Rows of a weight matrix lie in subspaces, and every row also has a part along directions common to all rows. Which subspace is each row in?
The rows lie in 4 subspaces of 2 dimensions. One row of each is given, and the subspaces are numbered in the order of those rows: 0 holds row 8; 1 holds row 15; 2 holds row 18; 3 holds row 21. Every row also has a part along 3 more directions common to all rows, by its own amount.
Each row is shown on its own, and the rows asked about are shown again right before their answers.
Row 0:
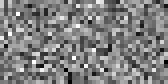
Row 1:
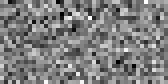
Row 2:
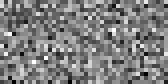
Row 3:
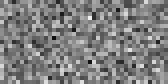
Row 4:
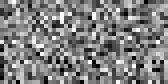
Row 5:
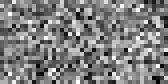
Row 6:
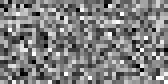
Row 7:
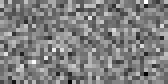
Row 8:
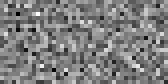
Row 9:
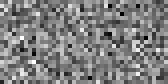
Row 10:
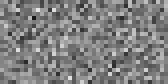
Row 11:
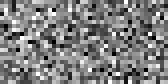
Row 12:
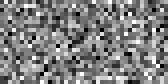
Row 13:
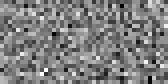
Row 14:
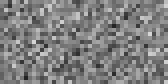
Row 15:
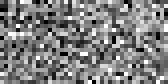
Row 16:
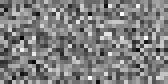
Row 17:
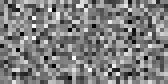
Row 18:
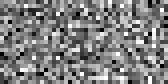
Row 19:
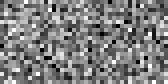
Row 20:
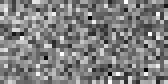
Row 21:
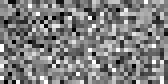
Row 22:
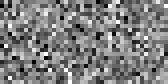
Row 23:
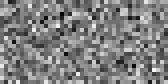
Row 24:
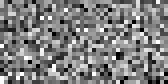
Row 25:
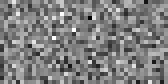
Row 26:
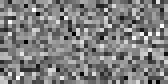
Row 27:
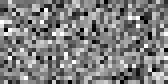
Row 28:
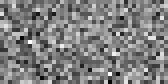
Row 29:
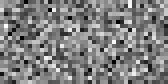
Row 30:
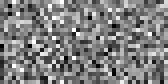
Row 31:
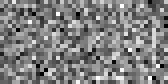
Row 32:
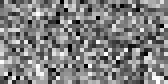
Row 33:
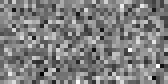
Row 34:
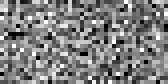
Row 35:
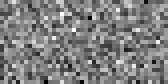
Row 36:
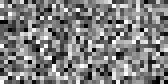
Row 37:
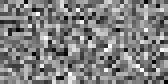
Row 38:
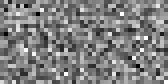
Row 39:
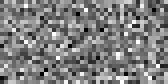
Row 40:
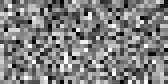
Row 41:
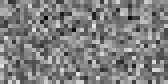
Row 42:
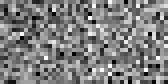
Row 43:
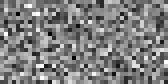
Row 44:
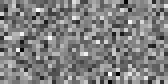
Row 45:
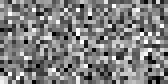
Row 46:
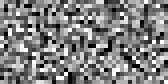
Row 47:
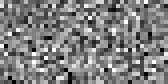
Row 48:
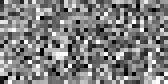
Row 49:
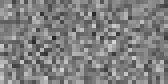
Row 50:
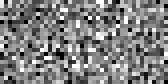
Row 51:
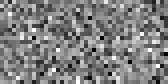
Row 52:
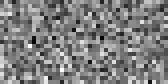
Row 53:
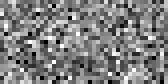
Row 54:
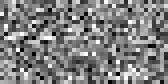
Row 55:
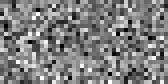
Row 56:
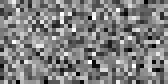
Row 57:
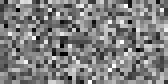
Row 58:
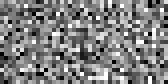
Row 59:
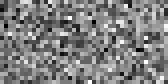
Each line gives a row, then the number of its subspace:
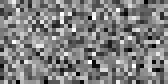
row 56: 3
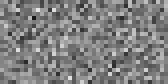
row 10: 1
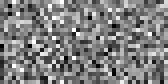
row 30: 3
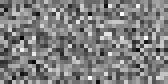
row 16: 0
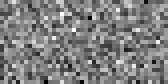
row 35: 3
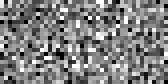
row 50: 0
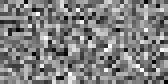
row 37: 0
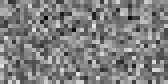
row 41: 3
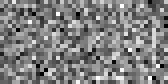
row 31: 2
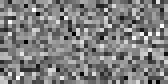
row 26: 2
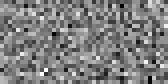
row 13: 2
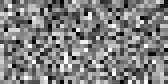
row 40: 3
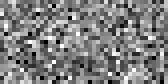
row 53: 1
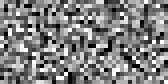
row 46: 0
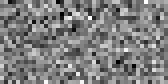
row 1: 3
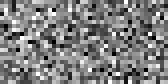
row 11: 1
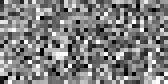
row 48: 2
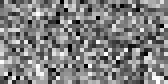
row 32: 2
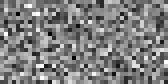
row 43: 0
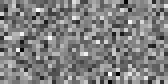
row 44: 1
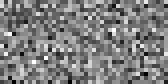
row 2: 0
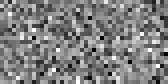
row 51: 2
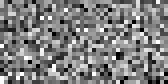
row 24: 2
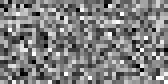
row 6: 0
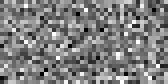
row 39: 2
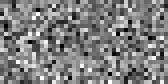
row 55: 1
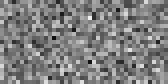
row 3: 3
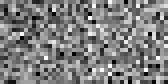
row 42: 1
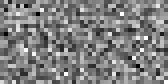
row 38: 0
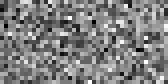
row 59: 1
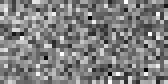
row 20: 1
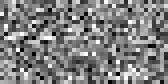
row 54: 1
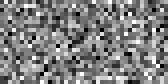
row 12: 2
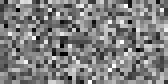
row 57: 1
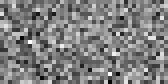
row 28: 1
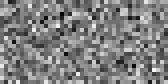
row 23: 3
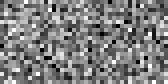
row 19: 1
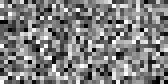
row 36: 2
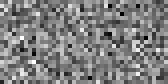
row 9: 0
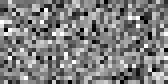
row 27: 3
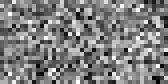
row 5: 2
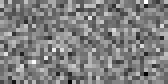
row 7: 0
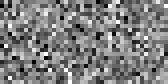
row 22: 0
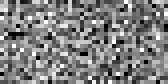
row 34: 1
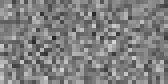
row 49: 3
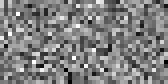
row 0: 0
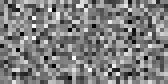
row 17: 1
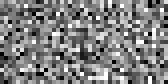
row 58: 2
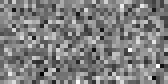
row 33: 2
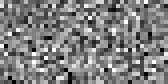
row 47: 0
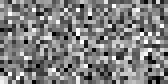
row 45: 2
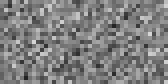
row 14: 3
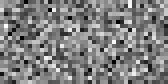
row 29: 1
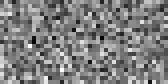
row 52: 3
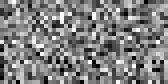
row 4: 3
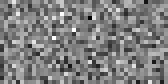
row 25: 3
